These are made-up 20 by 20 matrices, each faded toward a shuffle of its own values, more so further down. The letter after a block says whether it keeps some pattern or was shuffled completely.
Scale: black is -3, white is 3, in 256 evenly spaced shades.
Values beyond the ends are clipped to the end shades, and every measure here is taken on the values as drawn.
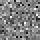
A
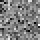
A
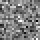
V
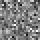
A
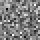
A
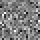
V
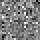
V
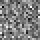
V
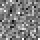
A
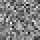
A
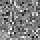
V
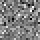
A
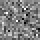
A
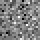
A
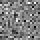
V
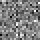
V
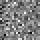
A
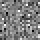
A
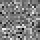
V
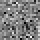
V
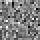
A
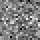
A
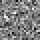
A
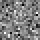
A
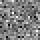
A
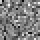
A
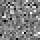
V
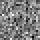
A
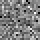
A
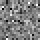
V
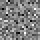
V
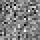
V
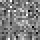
V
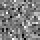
A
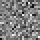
V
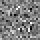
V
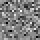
A
